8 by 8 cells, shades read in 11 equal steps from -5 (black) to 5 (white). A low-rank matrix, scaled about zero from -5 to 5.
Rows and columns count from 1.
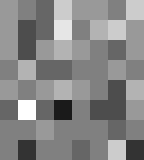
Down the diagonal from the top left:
1 -2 1 -1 1 -2 -1 -3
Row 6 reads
-1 5 -1 -4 0 -2 -2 1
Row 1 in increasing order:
-1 0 0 1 1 1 3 3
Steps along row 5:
down up up down down down up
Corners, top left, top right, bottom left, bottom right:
1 3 0 -3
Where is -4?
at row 6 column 4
